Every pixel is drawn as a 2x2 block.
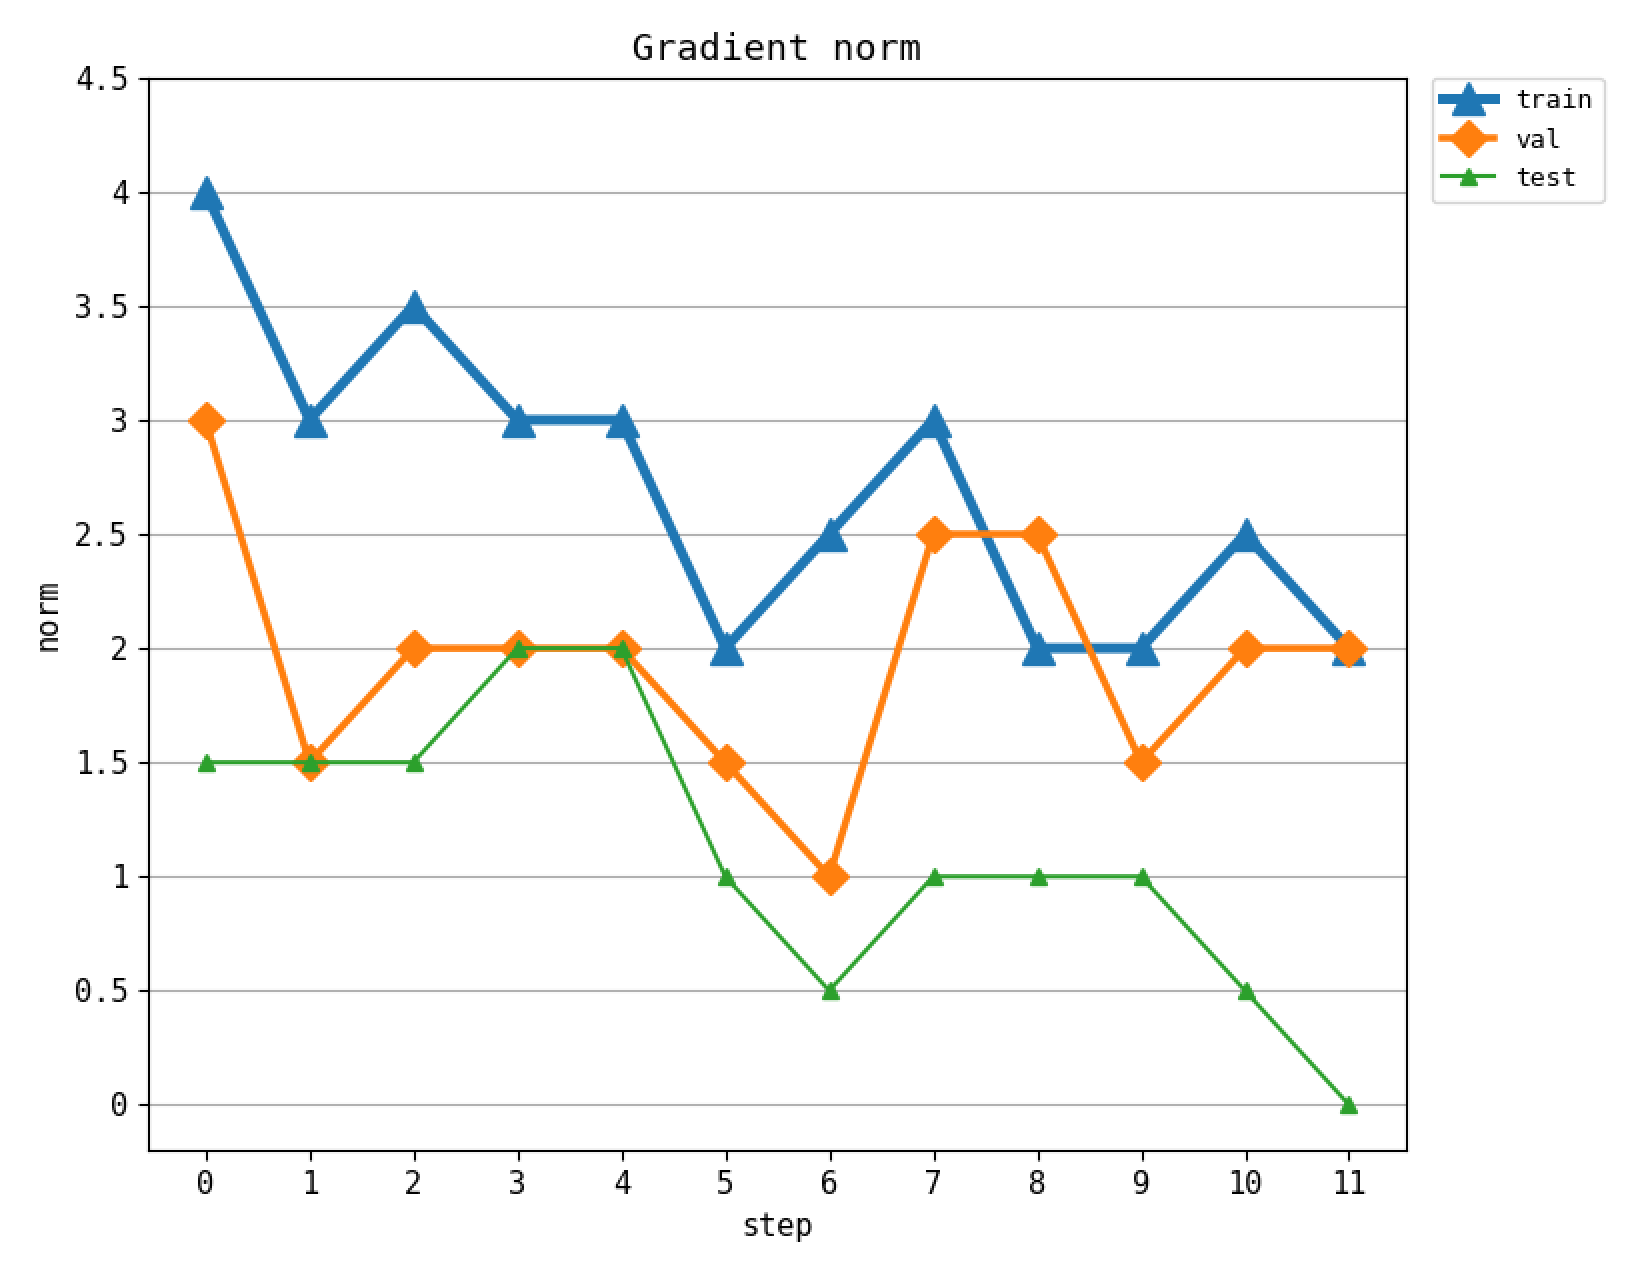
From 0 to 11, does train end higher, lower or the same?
lower
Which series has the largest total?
train
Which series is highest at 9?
train
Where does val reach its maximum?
0
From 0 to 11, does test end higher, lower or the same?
lower
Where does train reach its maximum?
0
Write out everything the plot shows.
Title: Gradient norm
x-axis: step, ticks 0 1 2 3 4 5 6 7 8 9 10 11
y-axis: norm, ticks 0 0.5 1 1.5 2 2.5 3 3.5 4 4.5
Legend: train, val, test
Values:
train: 4 3 3.5 3 3 2 2.5 3 2 2 2.5 2
val: 3 1.5 2 2 2 1.5 1 2.5 2.5 1.5 2 2
test: 1.5 1.5 1.5 2 2 1 0.5 1 1 1 0.5 0
